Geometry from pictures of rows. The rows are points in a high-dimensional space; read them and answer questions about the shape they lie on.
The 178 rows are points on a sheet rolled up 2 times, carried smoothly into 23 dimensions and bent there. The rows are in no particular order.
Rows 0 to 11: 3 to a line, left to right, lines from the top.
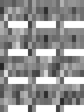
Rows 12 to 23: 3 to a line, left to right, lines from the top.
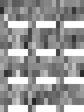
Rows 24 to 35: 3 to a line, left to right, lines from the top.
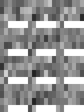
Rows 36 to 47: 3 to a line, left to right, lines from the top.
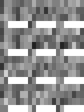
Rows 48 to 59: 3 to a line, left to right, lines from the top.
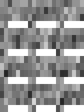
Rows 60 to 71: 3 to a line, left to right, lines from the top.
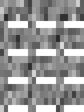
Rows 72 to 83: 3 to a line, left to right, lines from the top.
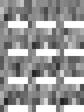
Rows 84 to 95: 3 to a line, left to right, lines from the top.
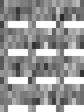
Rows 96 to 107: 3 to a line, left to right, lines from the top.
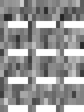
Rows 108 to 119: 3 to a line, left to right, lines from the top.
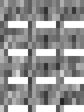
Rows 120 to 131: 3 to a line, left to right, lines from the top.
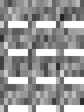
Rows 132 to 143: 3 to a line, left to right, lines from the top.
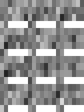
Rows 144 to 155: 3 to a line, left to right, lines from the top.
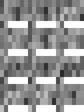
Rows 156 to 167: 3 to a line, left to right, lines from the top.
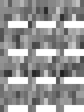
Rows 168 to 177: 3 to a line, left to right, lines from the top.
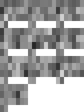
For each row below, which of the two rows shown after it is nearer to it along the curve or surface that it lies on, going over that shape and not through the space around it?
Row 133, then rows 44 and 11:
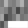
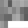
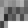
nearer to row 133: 44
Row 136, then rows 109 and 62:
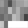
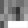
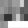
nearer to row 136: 62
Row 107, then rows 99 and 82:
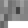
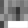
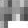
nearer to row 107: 99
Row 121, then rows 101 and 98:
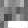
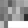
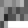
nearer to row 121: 101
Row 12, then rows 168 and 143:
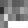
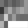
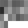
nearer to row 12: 143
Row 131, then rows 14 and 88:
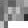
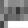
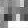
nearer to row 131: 88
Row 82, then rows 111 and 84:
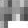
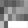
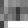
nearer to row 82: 111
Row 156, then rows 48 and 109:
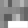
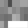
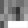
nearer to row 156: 48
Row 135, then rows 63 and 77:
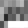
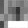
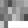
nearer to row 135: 77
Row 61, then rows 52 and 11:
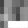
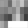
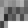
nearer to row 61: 52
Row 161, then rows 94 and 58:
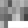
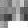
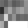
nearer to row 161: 94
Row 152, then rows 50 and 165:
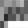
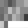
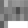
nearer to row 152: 50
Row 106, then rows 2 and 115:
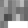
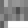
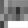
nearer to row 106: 115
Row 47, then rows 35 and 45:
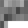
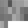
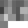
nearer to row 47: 35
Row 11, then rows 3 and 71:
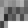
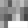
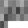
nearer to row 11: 3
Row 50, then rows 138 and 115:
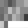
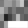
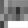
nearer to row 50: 138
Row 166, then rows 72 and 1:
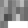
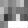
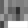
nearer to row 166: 1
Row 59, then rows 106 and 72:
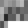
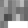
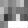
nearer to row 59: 72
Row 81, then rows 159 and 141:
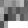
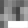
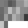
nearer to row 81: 141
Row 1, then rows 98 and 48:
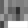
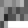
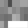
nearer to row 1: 48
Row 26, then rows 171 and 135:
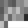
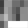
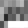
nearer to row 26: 171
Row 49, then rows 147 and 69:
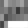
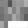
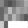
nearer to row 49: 147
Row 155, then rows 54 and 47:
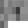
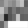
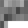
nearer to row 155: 47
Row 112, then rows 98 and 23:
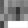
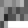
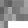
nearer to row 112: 23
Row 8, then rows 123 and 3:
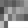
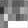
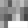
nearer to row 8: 123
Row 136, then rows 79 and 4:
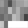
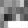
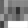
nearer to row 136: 79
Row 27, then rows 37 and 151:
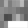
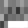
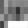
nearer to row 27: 37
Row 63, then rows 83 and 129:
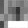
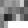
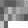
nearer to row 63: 129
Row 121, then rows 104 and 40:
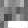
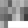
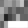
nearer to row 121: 104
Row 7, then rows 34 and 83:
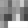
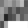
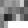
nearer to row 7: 83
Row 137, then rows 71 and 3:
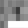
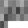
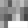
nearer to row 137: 71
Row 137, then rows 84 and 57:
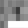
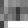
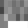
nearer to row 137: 57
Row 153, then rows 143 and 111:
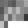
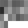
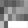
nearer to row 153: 111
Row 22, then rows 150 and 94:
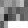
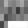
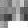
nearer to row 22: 94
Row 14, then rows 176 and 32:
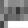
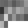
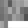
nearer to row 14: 32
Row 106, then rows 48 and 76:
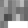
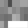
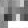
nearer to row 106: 48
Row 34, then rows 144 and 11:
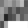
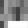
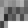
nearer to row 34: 11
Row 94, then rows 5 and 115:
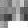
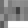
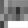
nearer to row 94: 115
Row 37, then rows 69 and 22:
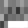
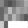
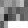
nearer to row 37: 69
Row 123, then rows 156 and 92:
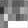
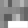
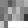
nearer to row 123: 92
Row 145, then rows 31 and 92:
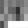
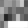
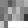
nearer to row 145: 92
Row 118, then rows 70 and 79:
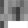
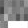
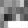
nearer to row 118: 70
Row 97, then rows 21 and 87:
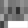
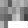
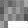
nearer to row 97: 87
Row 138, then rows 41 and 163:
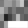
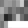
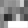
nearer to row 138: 41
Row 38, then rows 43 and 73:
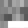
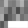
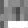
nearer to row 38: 43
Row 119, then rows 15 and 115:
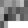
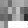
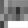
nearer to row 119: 15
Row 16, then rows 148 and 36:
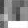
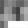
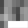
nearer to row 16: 36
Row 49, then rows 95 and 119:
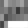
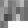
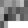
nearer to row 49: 95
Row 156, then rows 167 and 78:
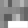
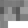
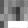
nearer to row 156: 167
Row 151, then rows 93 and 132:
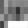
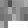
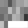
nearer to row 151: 93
